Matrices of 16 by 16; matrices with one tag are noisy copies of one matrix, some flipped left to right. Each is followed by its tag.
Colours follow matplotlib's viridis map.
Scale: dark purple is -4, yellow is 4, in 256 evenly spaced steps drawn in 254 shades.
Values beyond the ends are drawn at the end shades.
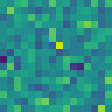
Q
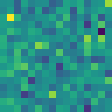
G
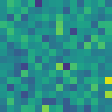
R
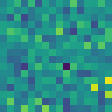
R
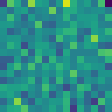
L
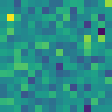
G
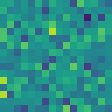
R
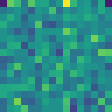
L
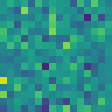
R
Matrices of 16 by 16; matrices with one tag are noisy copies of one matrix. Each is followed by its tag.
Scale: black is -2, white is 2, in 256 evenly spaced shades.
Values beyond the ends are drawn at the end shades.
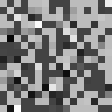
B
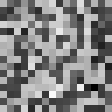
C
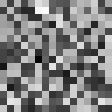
B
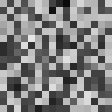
B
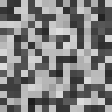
C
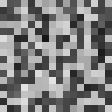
C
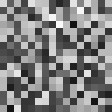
B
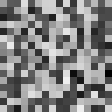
C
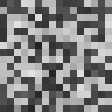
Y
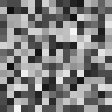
Y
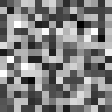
Y
